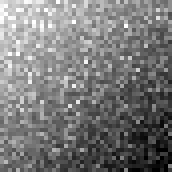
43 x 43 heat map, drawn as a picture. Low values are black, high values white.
Slope: up to the top left. Stripes: none. Ninth with the highest average: top left. Ninth with the lowest average: bottom right. Histogram: bell-shaped. Mirror symmetry: none.
